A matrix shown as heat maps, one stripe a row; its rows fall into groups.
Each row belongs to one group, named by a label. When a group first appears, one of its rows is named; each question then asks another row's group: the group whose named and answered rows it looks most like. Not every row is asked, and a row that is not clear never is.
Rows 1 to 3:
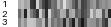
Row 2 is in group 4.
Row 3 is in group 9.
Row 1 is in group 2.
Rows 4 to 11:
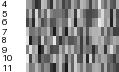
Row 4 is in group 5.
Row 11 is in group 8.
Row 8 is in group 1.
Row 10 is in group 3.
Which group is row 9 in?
2
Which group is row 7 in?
8
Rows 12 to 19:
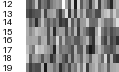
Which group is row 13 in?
1
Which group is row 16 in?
9
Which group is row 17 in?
9
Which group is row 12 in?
1
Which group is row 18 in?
8
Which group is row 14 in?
5
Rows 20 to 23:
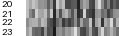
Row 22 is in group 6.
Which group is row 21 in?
9
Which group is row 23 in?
2
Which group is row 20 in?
9
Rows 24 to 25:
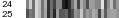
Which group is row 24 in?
6
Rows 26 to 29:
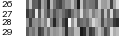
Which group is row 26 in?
5
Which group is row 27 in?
6
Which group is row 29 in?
2
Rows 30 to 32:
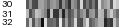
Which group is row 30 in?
5
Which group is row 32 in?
2
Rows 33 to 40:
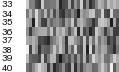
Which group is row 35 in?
4
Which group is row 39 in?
1
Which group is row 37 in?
3
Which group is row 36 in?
9
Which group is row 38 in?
3
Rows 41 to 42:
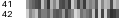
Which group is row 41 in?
5
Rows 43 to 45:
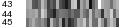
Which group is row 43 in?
5
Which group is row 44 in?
6
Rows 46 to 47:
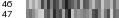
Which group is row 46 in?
6
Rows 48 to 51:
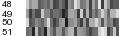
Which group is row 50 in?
8
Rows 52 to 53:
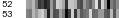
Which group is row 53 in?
6
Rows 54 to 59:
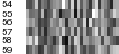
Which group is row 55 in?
1
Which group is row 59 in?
2
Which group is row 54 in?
1
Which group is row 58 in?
8
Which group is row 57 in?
1
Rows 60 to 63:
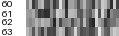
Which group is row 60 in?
4
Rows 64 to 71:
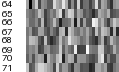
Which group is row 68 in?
2
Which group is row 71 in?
9
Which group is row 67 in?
4
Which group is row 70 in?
4
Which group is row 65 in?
4
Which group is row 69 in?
2
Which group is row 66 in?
1
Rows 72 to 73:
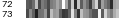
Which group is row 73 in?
5
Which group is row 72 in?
1
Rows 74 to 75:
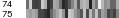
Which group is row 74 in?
5
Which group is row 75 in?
3
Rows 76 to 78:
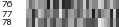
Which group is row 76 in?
6
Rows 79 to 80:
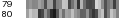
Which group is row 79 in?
9
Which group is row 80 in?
2
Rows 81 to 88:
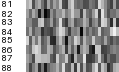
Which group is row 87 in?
9
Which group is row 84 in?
2
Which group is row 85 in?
8
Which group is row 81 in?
4
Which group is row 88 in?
1
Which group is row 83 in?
4
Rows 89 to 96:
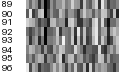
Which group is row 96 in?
3
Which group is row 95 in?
4
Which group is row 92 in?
1
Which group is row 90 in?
4
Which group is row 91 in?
3
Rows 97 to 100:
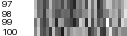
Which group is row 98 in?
5
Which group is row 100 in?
2
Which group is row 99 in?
5
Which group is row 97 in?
5
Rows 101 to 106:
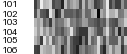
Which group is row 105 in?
6
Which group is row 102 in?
5
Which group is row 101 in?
9
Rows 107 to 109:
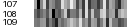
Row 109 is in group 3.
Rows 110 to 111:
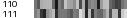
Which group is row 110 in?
9
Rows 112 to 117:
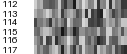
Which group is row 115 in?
6
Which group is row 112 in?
8
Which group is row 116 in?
2
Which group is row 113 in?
9
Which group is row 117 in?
8
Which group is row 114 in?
2
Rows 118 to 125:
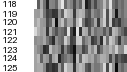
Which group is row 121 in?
8
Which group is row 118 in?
3
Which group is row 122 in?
4
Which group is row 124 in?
8
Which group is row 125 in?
3
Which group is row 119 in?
3
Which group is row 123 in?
5
